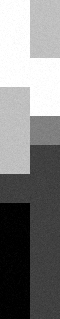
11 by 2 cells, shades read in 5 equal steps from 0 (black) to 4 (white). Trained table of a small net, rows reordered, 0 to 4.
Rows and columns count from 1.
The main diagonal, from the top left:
4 3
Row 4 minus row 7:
2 3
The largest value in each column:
4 4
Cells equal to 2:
1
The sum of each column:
22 22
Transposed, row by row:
4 4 4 3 3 3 1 0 0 0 0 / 3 3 4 4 2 1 1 1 1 1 1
